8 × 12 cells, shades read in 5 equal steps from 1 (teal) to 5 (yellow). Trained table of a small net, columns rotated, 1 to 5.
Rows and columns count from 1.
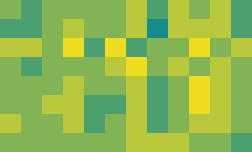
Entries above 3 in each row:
3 5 6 4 4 5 5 3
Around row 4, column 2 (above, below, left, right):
4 3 3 3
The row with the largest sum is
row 3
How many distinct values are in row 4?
4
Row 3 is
4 4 3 5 2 5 2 3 3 5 3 4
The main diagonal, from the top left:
3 2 3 3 3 2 4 4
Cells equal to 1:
1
